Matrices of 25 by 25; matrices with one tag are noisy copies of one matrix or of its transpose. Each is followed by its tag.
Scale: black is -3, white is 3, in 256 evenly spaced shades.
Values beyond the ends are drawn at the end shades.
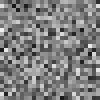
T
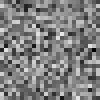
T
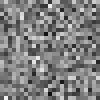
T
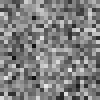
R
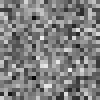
R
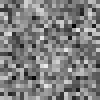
R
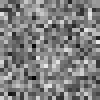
R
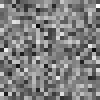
T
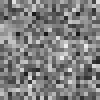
R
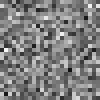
T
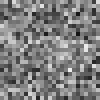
R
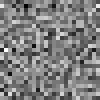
T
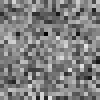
R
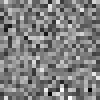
T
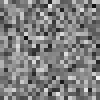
T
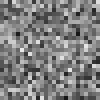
R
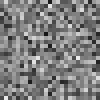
T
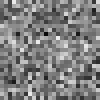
R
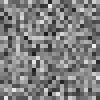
T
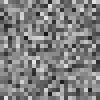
T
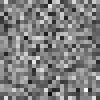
T
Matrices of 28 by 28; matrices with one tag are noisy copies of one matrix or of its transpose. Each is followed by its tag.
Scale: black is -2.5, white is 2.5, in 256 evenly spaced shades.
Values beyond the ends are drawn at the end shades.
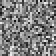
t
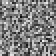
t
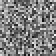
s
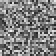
s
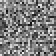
s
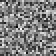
t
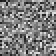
t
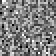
t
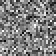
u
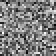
t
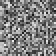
u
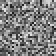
u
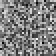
s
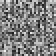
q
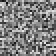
t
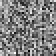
s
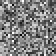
u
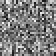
q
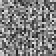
s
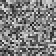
u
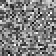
u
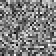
u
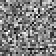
u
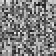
q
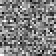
q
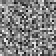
s
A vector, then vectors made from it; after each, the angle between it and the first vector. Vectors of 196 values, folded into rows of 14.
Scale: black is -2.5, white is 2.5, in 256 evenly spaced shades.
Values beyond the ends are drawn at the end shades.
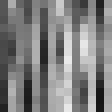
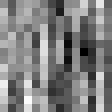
nearly opposite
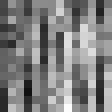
nearly parallel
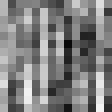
nearly opposite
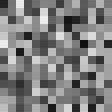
orthogonal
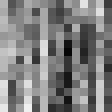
nearly opposite
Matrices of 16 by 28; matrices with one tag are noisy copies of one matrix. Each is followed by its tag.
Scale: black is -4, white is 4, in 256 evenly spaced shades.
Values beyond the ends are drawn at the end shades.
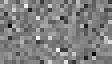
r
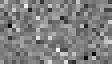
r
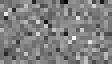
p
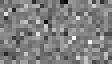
p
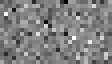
p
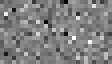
p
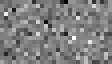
p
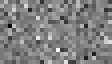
r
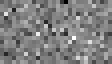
p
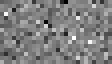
p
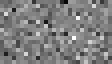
p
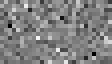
r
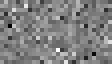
r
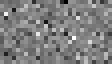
p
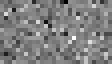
p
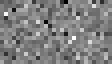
p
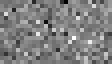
p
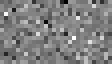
p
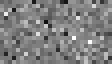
p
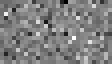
p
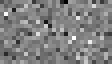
p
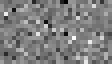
p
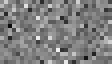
r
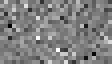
r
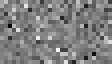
r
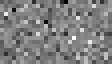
p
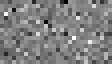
p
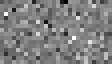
p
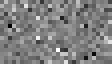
r
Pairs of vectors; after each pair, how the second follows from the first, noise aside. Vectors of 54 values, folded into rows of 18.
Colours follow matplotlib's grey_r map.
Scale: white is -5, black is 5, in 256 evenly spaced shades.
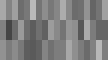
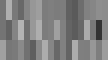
reversed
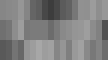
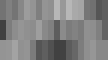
reversed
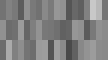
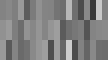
sign-scrambled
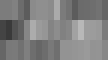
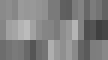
reversed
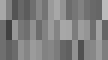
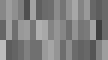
reversed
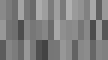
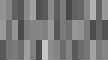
sign-scrambled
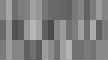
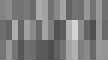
reversed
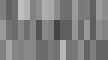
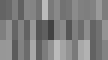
reversed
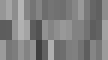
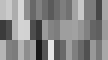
scaled up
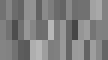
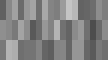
reversed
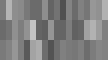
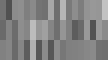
sign-scrambled
